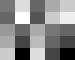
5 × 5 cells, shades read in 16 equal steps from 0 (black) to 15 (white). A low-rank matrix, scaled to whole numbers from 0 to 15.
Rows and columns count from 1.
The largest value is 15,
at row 2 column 2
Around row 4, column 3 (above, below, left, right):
10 13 4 6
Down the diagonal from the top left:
7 15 10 6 0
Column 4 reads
10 12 7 6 4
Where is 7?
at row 1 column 1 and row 3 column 4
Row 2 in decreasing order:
15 14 12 6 5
